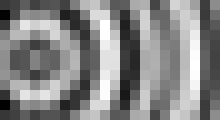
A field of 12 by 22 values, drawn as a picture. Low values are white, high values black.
Slope: none. Rings: centred on the middle left. Average level on the scale: 50%.
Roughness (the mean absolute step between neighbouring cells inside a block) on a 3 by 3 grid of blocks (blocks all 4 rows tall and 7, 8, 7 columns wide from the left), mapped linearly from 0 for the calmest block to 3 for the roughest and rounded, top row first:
231 | 021 | 231
